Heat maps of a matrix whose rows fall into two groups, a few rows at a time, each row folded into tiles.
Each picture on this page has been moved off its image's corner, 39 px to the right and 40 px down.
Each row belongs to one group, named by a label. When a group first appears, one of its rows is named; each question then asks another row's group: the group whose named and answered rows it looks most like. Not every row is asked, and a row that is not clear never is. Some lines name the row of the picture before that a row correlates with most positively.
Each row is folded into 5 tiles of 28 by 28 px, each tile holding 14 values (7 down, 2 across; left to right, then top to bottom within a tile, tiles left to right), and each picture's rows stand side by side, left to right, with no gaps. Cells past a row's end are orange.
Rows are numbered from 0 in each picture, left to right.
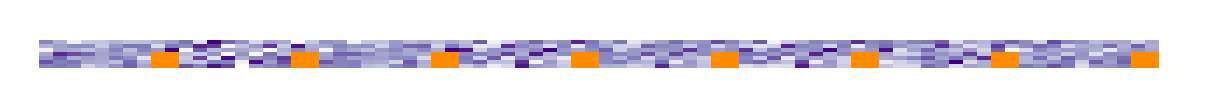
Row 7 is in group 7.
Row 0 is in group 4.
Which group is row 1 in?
7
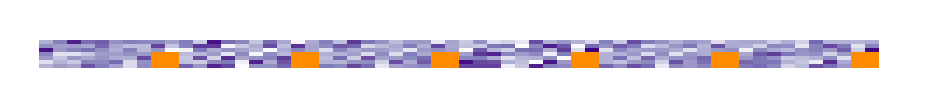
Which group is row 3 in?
4
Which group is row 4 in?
7
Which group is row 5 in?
4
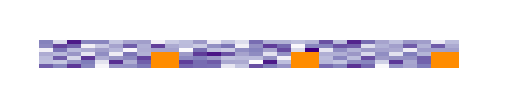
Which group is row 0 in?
7
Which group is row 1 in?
4
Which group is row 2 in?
7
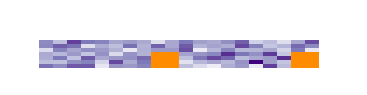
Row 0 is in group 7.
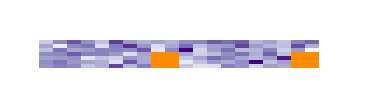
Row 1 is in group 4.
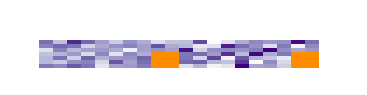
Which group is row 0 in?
7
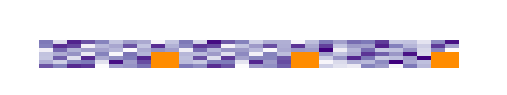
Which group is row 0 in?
7
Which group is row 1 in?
7
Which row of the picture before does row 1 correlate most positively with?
0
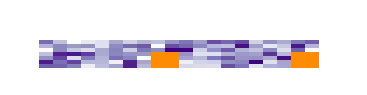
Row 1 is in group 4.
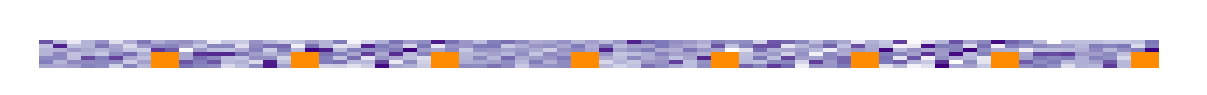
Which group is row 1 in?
4
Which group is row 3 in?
7
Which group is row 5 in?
7
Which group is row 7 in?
4
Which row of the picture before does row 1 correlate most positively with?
0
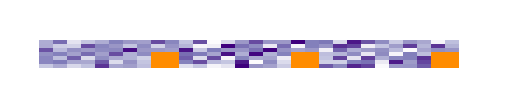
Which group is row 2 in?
7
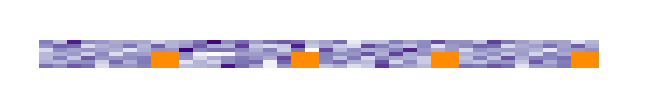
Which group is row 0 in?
7
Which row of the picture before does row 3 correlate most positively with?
2
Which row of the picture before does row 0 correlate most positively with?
2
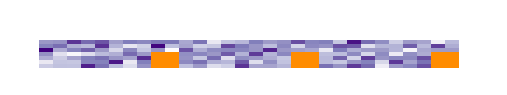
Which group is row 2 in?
7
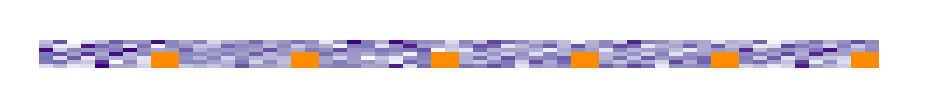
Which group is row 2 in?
4
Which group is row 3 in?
7
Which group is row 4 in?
7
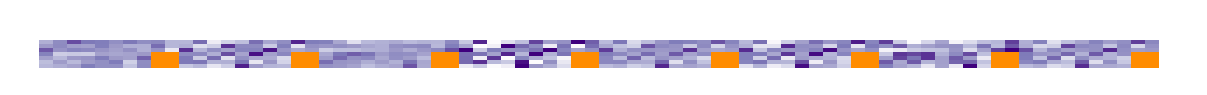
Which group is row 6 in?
4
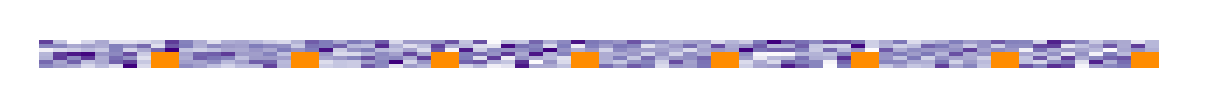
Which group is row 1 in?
4
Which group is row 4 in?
7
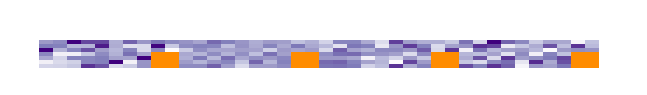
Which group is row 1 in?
7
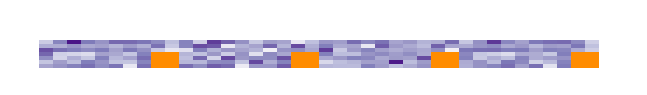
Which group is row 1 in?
7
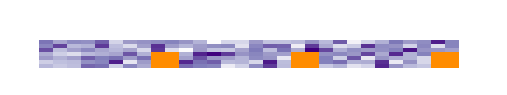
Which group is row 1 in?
4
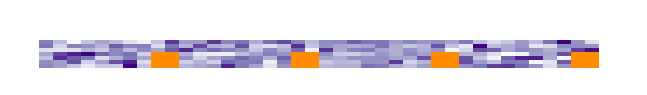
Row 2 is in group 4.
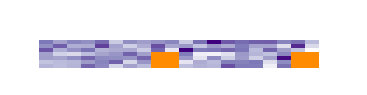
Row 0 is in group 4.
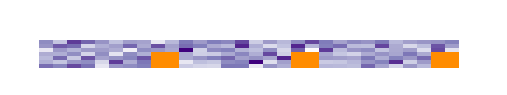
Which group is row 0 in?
7
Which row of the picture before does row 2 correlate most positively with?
0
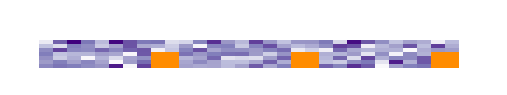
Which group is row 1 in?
4
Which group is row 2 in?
7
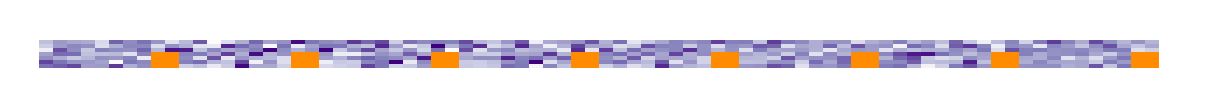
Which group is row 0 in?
4
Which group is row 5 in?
7
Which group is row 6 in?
4
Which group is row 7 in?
4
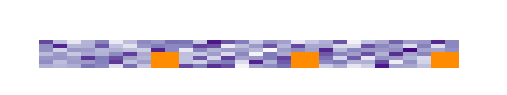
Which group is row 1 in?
7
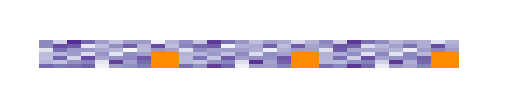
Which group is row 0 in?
7
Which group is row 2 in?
7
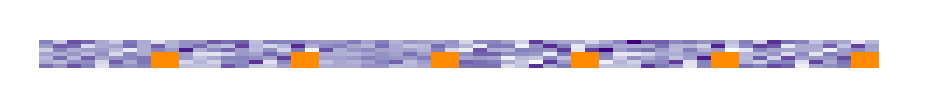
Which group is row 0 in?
7
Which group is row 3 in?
4
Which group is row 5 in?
7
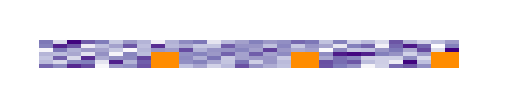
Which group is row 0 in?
7
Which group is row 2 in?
4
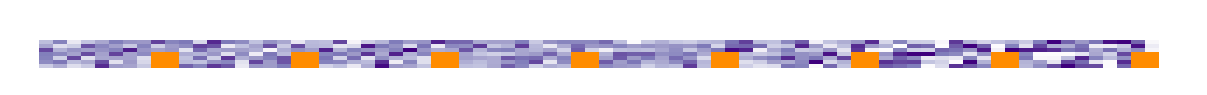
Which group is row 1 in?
7
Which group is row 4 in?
4
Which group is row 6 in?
4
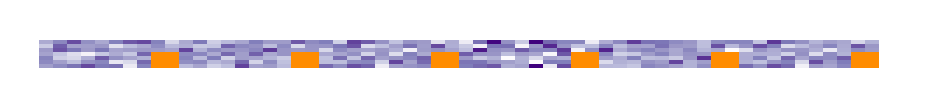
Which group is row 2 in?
7
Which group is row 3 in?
4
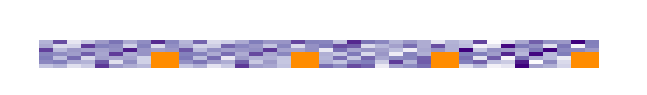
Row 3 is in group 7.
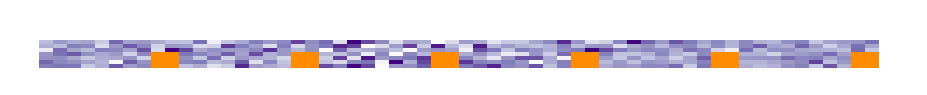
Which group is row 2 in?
7
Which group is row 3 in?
4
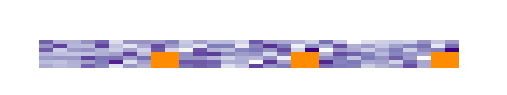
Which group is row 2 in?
4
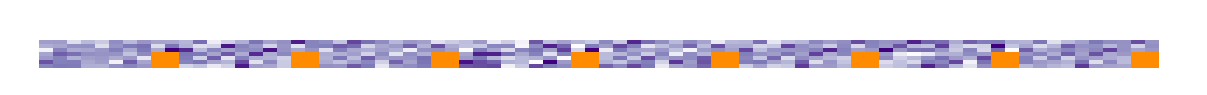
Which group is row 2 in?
7
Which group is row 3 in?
4
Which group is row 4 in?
7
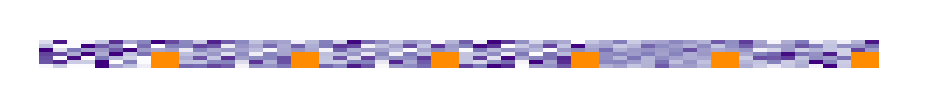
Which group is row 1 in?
7
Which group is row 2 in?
7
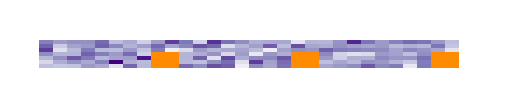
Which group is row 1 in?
7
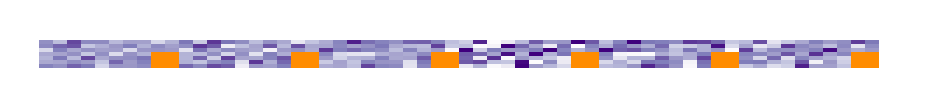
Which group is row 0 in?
7
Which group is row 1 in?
7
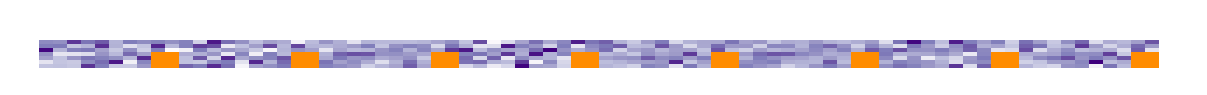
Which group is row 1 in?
7
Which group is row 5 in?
4
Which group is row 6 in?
4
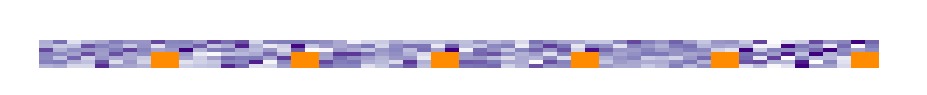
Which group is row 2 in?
4
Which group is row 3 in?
4
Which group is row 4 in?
4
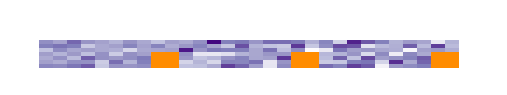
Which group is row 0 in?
7
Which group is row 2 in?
7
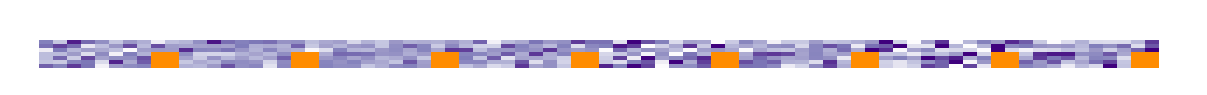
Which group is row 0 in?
7
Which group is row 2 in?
4
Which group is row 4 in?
7
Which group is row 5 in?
4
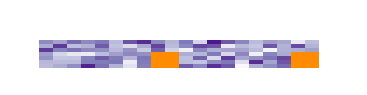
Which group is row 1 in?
7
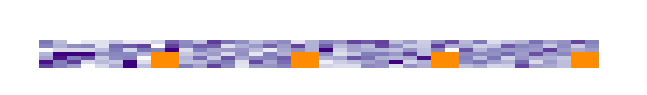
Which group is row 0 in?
4
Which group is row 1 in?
7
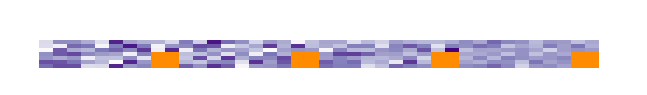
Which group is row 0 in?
4
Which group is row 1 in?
7
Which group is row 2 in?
4
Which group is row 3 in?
7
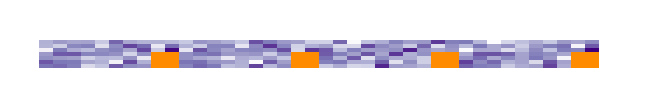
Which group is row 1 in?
4
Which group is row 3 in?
4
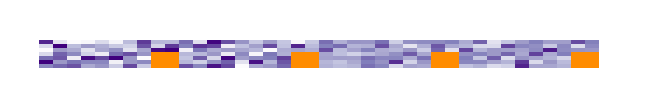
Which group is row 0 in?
4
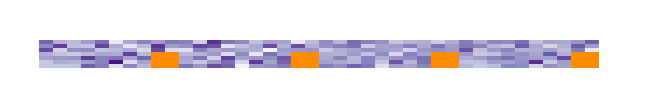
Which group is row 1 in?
7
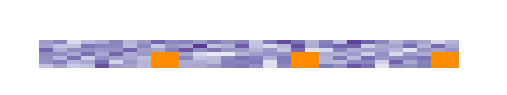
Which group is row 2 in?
7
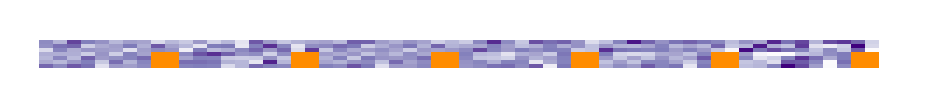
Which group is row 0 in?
7
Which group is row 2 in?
7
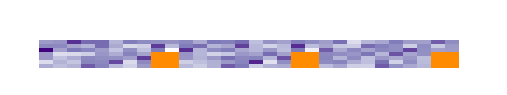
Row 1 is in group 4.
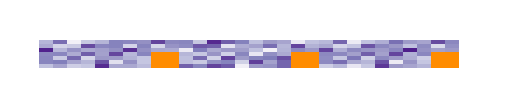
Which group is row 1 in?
7
